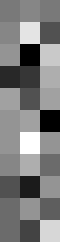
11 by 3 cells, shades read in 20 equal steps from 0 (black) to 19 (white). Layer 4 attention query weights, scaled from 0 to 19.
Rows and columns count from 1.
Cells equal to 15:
1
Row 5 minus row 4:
9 2 -1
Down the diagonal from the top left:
9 17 15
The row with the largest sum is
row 7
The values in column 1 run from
3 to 12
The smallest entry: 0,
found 2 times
